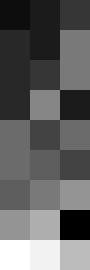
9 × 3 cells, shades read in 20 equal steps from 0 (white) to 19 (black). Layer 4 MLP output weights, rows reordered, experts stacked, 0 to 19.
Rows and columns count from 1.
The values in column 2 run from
1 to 17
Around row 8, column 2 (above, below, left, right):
10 1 8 19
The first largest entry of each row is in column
1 2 1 3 2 3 1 3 3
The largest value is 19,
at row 8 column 3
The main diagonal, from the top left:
18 17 10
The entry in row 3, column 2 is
15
